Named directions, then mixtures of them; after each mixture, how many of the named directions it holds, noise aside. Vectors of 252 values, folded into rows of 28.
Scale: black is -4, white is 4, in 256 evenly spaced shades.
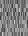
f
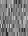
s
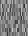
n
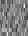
three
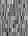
two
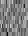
three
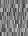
two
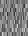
two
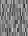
one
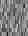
three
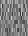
two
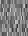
two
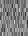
one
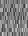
two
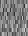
two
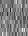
three
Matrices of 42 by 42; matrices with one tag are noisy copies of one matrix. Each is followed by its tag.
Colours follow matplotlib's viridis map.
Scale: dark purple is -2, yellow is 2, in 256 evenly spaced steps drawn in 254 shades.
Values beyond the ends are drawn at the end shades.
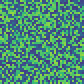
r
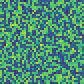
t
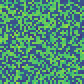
r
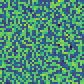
t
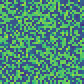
r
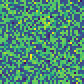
r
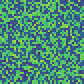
r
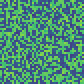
t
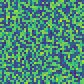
t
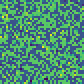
r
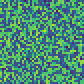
t
